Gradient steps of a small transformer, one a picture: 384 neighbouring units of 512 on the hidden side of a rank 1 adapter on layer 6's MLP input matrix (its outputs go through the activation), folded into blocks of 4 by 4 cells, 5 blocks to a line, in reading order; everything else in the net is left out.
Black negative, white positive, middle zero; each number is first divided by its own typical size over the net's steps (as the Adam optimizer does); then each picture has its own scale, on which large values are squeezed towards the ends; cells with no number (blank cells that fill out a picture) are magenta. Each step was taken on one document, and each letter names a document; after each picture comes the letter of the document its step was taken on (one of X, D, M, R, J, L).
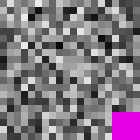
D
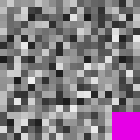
D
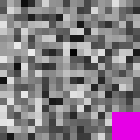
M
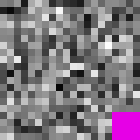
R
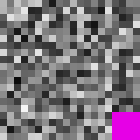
D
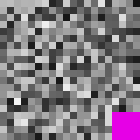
D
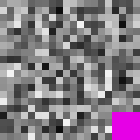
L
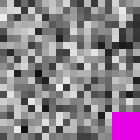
M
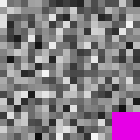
D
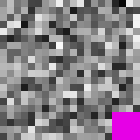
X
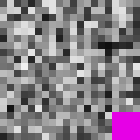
M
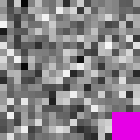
R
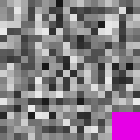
L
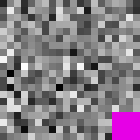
R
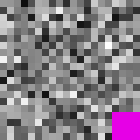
R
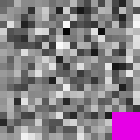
X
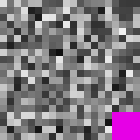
D
